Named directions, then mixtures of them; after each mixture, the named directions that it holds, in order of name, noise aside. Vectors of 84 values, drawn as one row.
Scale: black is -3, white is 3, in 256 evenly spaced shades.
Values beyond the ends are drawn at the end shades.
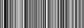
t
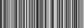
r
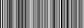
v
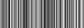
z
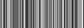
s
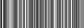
r, v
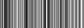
t, z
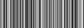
s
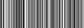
r, t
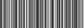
r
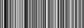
t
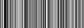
t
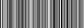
v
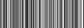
s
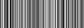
t, z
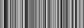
s, t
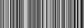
t, z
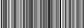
v, z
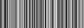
r, t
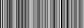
v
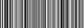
t, v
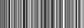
r, z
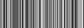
s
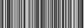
s
